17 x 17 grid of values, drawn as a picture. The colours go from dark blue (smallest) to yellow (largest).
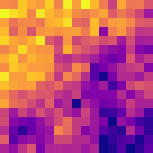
Ninth with the lowest average: bottom right. Slope: up to the top left. Ninth with the highest average: top left. Odd rows or columns: none.
